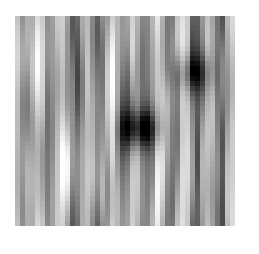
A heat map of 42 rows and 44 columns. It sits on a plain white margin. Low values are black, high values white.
Ninth with the lowest average: centre. Grain: streaks running down. Stripes: upright, repeating 9 times. Dips: two.
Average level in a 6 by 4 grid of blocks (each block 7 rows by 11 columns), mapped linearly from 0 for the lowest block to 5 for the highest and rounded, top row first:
5343
5331
4313
4304
5444
5344
